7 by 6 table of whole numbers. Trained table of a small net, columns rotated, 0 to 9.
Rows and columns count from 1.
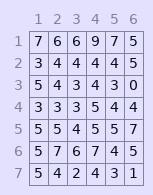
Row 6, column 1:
5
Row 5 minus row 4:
2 2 1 0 1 3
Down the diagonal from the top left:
7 4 3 5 5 5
